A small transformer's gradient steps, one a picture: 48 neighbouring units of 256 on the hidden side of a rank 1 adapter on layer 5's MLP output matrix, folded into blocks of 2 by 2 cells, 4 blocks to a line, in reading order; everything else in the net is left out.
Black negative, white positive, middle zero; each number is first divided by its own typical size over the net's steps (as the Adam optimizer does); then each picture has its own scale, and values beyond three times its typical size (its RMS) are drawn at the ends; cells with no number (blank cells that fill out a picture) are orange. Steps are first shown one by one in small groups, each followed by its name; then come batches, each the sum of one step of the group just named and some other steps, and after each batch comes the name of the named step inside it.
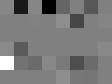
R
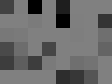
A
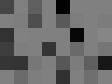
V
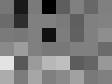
R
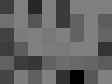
A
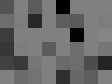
V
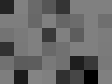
A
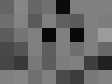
V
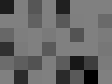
A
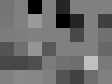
A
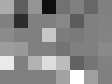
R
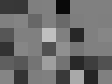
V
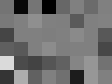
R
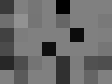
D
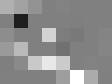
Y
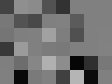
Y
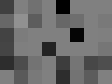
D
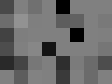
D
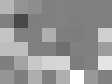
Y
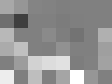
Y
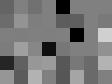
D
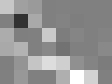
Y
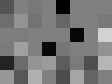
D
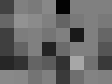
D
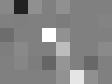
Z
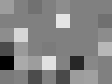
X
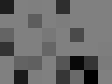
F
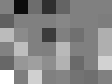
X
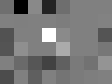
Z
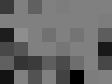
X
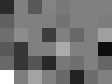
X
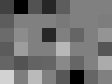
X
